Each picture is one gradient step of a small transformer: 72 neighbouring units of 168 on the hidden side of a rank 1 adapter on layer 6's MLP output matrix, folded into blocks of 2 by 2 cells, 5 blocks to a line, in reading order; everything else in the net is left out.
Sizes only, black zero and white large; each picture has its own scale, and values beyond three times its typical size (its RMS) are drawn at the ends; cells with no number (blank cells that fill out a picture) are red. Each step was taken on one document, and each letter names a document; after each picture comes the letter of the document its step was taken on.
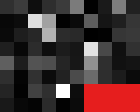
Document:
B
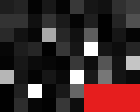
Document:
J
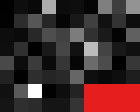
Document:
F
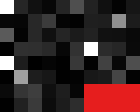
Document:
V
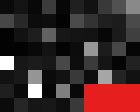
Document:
F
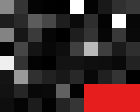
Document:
V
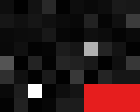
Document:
F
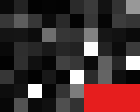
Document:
J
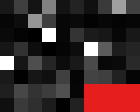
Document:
B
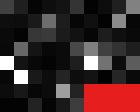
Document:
V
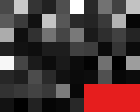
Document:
V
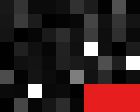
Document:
J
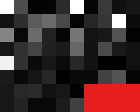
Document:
V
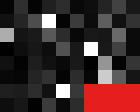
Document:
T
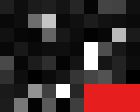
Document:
B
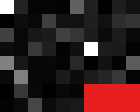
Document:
V
